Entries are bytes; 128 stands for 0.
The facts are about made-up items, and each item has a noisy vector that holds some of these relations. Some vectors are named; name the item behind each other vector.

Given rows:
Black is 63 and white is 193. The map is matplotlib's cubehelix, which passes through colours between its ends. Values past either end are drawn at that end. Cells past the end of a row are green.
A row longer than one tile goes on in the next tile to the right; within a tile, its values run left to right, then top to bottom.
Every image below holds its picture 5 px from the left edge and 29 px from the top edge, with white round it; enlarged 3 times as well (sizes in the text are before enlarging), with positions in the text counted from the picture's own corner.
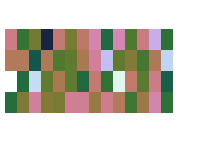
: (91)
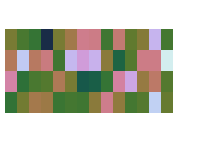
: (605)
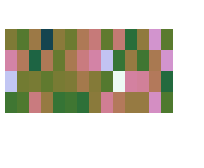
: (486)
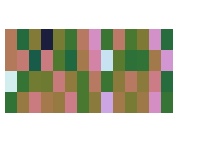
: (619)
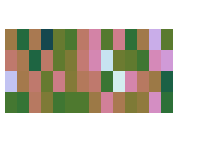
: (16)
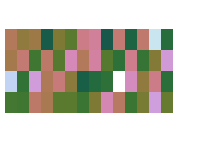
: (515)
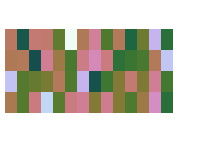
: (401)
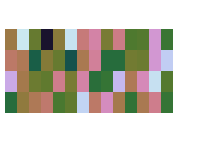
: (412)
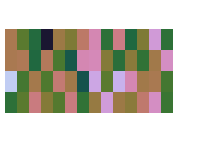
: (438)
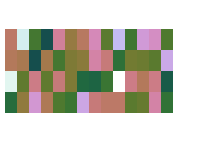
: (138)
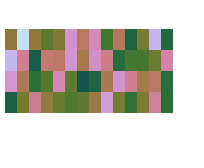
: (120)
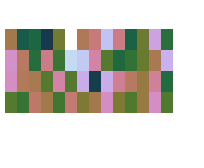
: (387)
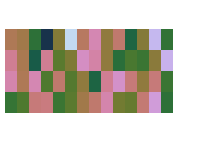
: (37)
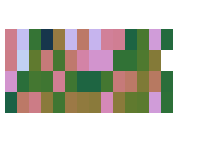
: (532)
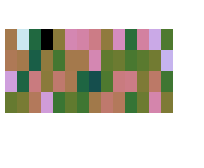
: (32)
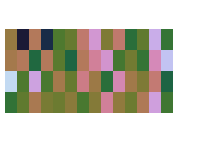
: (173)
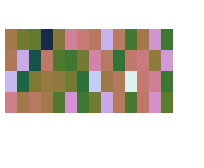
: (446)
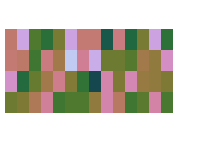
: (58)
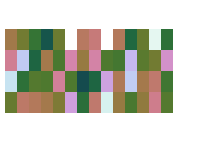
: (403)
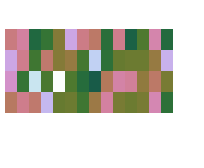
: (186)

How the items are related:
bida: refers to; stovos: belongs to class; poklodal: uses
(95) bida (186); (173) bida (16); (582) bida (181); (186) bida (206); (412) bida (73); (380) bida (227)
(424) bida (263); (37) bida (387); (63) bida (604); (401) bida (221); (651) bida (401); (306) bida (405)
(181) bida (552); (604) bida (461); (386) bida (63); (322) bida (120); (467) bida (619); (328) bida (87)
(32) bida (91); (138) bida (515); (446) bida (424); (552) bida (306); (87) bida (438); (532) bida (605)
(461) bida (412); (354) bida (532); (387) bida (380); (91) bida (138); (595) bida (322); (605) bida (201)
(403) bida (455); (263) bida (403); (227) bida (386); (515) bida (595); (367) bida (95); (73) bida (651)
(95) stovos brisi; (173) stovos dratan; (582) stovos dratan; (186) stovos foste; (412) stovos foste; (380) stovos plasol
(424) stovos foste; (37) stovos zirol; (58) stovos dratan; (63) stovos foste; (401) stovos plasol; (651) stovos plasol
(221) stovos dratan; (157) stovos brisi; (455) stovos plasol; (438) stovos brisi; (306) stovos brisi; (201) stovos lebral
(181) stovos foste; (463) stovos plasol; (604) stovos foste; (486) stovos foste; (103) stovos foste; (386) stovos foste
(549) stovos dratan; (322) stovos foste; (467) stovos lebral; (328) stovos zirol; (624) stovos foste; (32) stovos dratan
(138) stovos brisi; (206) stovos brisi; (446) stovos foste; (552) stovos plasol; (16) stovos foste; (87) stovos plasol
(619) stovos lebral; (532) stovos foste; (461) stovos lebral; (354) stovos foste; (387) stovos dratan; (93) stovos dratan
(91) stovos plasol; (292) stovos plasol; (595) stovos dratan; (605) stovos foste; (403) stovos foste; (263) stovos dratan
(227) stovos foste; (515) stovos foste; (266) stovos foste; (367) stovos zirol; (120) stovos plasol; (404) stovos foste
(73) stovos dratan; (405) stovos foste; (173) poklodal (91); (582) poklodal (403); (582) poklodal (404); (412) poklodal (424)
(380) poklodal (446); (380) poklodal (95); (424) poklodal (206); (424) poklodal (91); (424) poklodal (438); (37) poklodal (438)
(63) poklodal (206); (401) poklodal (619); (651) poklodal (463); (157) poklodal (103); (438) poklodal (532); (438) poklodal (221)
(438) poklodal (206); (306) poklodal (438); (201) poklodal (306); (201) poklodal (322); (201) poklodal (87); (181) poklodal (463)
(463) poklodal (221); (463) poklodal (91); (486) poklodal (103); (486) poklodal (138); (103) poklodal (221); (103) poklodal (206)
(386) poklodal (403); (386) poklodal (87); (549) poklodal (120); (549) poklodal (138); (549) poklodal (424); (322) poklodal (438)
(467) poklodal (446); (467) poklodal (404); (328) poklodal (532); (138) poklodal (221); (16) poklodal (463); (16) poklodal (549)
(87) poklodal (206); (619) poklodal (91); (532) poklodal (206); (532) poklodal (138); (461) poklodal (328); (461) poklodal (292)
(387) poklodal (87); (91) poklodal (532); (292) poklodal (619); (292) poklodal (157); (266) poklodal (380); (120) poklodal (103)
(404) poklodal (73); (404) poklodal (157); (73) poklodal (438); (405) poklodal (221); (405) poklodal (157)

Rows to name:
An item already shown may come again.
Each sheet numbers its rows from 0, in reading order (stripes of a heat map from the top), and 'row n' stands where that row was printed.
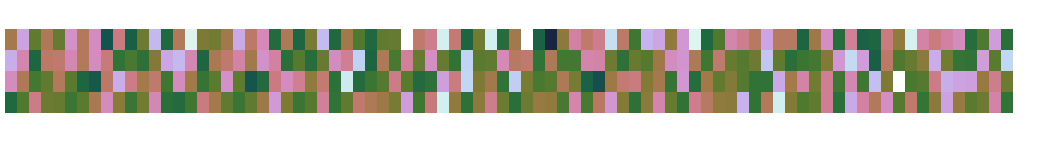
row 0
(120)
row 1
(120)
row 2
(403)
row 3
(87)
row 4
(206)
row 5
(95)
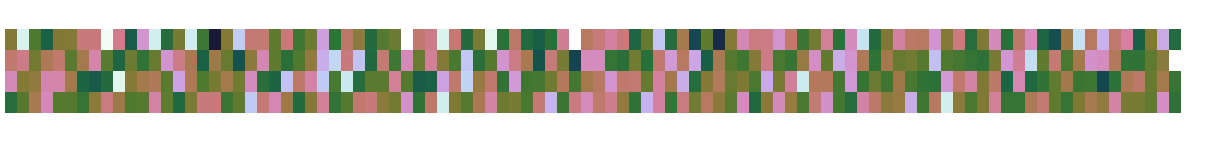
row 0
(595)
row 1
(412)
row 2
(403)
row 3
(73)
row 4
(446)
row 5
(206)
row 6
(532)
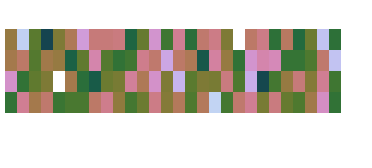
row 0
(604)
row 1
(401)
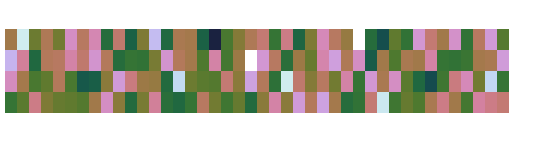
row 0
(120)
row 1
(201)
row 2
(552)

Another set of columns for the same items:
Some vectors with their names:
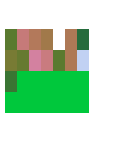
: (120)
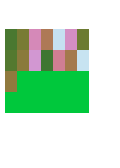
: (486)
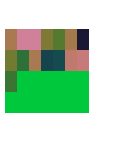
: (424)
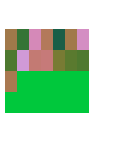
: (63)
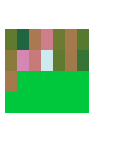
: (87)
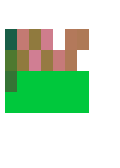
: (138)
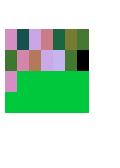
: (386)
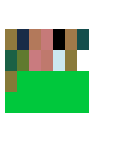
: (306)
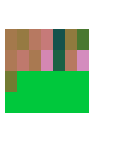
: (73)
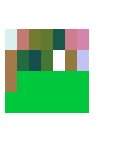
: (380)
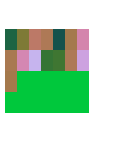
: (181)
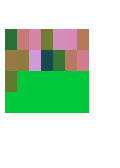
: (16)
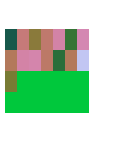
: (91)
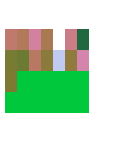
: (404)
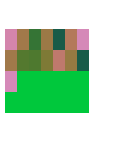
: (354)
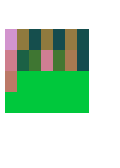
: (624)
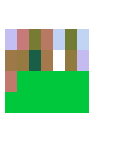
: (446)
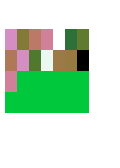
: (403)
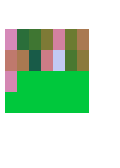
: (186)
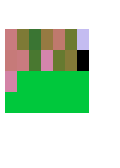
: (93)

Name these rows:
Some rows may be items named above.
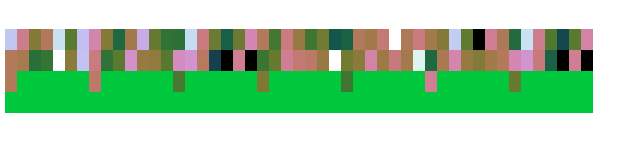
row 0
(446)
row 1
(515)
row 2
(401)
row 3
(322)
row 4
(138)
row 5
(201)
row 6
(401)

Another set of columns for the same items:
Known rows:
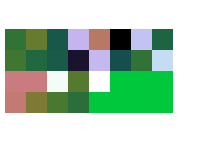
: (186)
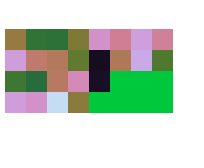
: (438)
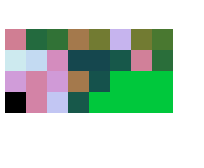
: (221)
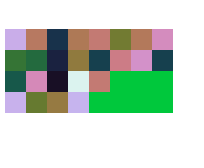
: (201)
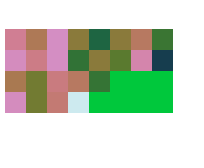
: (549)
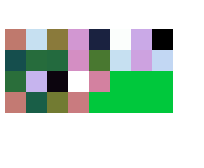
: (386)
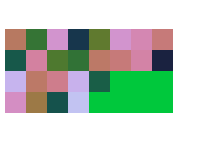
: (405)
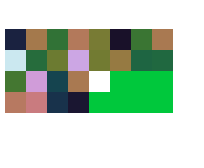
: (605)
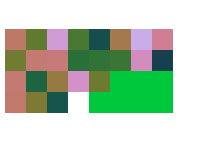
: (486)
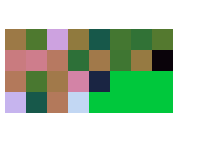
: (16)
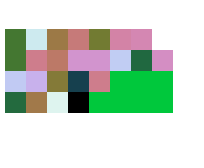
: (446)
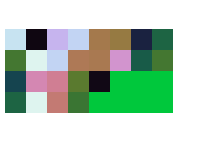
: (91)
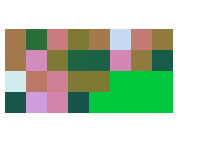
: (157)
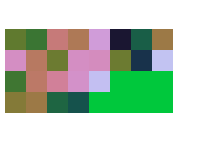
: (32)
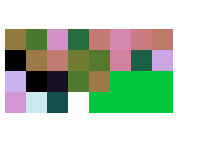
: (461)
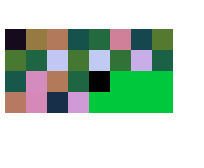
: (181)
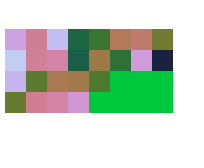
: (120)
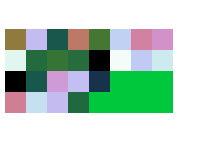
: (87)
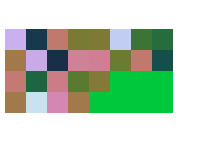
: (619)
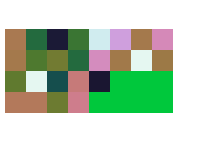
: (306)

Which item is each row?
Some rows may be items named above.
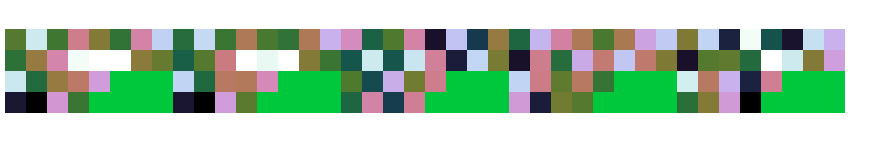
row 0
(380)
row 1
(380)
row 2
(401)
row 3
(467)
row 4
(95)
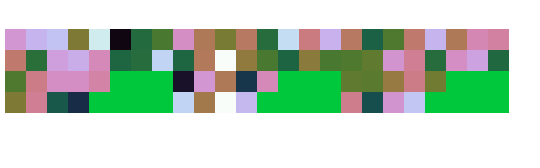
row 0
(515)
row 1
(424)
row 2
(37)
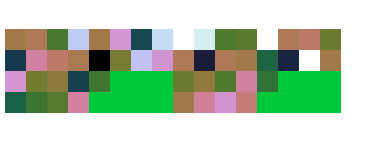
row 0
(73)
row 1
(322)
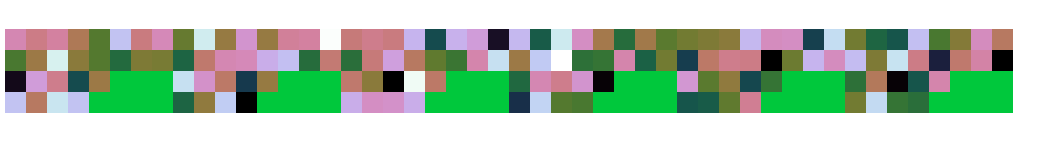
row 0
(424)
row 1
(446)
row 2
(63)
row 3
(138)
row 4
(73)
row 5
(532)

